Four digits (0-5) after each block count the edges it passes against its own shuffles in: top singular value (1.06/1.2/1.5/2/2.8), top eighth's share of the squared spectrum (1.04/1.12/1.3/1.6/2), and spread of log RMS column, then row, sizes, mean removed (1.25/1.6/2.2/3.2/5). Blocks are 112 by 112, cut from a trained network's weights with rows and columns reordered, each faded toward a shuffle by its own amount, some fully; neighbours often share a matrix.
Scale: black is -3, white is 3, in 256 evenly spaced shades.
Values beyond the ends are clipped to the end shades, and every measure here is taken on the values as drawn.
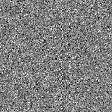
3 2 1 1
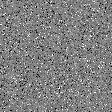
0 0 0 0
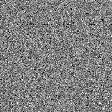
3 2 0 1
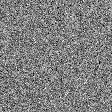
0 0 0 0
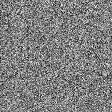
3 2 0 1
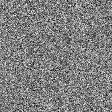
2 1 0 0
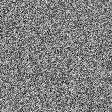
0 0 0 0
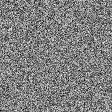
0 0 0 0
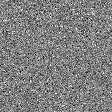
1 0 0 0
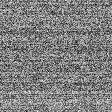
3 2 0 0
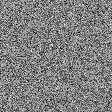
0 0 0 0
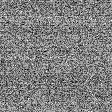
2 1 0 0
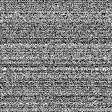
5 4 1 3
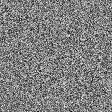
1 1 0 0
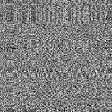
5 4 1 3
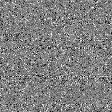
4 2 0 2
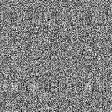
4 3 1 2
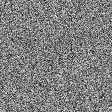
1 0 0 0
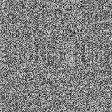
4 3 1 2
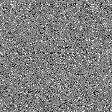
3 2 0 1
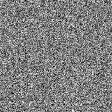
3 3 1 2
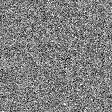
1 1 0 0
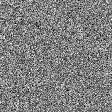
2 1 0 0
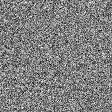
1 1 0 0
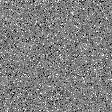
2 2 0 1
